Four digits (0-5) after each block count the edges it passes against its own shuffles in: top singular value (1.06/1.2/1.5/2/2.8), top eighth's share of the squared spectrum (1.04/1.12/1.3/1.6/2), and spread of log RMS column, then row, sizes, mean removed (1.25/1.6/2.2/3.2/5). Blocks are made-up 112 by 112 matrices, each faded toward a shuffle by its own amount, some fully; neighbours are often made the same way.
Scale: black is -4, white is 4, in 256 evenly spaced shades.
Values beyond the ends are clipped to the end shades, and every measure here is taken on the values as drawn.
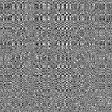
5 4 4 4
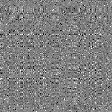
5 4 3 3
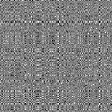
5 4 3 4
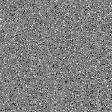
4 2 1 1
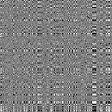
5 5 4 4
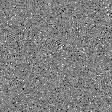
0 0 0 0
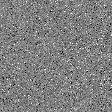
0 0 1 0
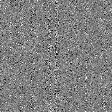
1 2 3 0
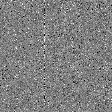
2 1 2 0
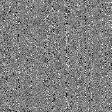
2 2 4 0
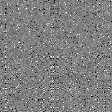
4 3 2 2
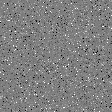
2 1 0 0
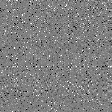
4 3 1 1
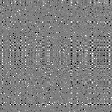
5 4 3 3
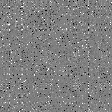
4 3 1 1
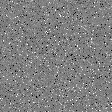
0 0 0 0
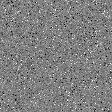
0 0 0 0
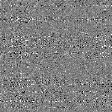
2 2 3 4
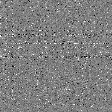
2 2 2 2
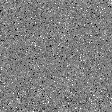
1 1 1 1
